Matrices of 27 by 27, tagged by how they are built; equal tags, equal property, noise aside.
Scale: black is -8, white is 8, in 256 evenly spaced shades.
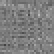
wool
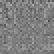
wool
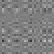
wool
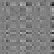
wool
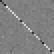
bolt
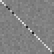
bolt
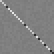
bolt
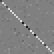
bolt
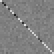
bolt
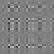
wool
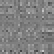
wool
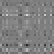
wool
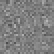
wool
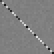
bolt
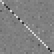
bolt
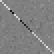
bolt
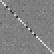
bolt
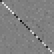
bolt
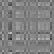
wool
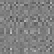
wool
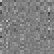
wool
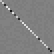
bolt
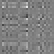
wool
